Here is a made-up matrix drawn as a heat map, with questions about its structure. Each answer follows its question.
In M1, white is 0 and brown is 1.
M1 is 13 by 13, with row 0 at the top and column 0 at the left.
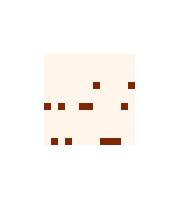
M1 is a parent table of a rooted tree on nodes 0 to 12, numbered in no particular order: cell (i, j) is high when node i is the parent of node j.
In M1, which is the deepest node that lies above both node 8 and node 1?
12
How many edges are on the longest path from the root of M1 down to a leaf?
2
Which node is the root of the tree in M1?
4
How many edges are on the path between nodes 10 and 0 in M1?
4
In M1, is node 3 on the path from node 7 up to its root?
no
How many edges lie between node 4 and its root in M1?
0
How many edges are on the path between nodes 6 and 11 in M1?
2
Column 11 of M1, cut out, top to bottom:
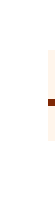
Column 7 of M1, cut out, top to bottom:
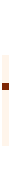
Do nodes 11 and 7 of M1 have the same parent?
no
